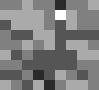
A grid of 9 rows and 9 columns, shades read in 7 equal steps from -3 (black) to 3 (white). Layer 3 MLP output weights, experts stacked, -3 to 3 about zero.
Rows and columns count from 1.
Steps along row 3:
up same same down down up down same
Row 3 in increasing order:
-1 -1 0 0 0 1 1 1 1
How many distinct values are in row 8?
4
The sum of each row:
0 8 2 -4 3 -2 -5 -5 1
